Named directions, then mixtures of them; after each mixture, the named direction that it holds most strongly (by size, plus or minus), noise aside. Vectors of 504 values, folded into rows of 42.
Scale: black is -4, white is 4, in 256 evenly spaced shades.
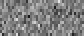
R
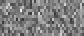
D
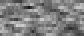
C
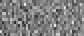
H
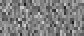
H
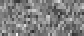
R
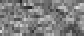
C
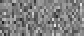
H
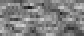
C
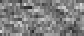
C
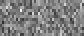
D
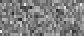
H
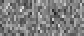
D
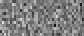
H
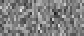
D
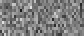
D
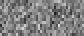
R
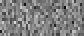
H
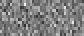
H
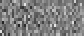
H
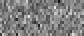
R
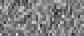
R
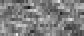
C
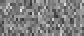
D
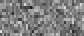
H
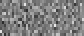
H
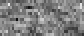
C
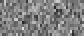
R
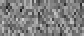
D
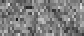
D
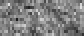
C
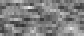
C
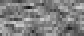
C
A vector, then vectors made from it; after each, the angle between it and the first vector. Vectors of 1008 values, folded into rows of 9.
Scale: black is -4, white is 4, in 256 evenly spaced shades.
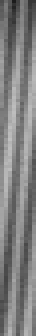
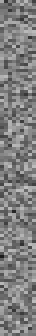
orthogonal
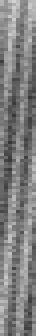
nearly opposite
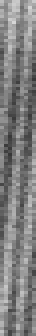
nearly opposite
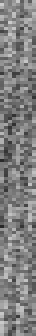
partly opposed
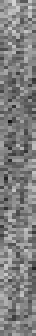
partly opposed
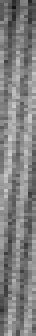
nearly parallel
